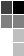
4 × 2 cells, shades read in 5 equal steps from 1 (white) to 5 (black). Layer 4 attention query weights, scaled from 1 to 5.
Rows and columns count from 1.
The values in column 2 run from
2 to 5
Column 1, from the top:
4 3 1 1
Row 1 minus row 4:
3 3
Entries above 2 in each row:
2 2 0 0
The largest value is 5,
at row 1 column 2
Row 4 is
1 2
